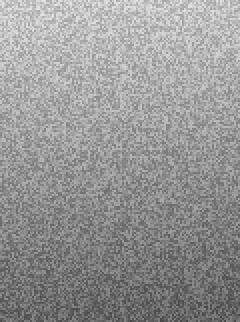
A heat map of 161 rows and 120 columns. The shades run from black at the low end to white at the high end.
Overall the values sit about 60% of the way up the scale. No single row or column stands out from its neighbours. There are no regular stripes. Fine speckle covers the field. There is an overall slope up to the top.
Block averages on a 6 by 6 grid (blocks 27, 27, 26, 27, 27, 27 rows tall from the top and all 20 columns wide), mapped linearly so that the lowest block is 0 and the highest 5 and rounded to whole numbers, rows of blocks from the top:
555555 / 444444 / 333333 / 222222 / 111111 / 000000
